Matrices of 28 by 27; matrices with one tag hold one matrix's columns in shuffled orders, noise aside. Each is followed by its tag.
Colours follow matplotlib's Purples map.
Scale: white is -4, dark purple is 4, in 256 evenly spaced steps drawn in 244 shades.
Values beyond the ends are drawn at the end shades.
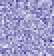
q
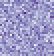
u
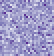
u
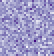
q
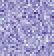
u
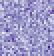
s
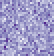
s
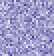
q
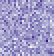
q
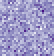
s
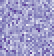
s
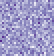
q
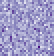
s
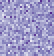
u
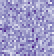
s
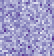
s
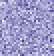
q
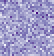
u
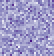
q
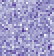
s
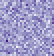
q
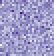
u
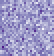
s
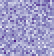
q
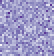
u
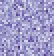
s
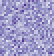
q
